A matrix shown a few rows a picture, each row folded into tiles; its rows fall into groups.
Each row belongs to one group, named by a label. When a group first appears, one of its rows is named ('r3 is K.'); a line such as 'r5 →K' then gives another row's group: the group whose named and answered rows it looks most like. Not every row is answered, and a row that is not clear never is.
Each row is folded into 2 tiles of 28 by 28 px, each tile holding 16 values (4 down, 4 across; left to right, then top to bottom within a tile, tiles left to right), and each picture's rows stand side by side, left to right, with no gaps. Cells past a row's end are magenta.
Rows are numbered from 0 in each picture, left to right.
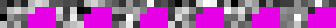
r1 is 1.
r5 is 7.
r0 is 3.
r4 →1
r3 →3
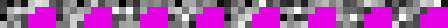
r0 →3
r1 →7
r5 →3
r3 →7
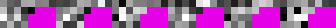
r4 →3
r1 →3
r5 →7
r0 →1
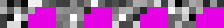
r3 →1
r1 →7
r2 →3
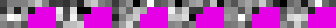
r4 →7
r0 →7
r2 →7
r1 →1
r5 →7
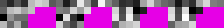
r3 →1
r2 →1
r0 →3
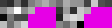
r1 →7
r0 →3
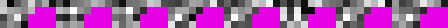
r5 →1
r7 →1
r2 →3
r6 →3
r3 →3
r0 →1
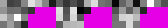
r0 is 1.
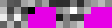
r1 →3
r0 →1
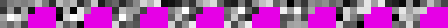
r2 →3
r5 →1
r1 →7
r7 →7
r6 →3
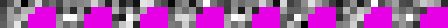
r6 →7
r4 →7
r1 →7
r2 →1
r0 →7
